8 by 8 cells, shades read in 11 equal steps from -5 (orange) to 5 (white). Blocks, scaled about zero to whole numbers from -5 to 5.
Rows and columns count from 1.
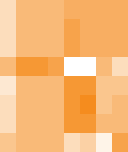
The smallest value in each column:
-1 -4 -4 -3 -4 -5 -2 -3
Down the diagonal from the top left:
2 -1 -1 -3 -4 -5 -1 -3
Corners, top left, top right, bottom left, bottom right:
2 -2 0 -3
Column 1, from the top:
2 2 2 -1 3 2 2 0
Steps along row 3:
down same same down up same same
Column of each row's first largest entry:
1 1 1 5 1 1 1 7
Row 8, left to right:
0 -1 -1 -1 2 1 4 -3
